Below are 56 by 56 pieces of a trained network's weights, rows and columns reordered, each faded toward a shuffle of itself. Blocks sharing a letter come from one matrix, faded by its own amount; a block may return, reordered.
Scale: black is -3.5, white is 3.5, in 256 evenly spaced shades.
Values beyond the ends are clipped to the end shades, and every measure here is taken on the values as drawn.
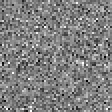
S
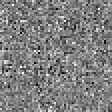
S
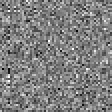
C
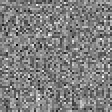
C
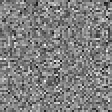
C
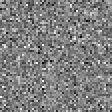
S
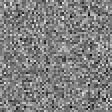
C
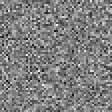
C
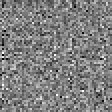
C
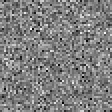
S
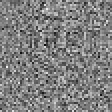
C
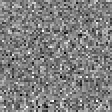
S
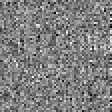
C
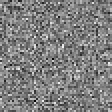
C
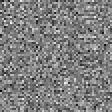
C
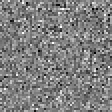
S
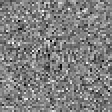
S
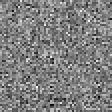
C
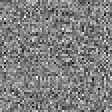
C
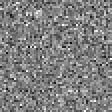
S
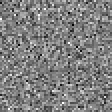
S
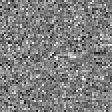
S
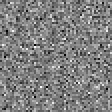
S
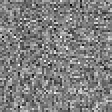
C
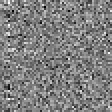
C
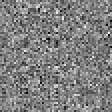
C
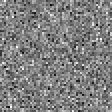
S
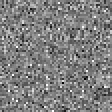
S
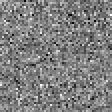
S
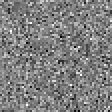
S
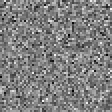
S
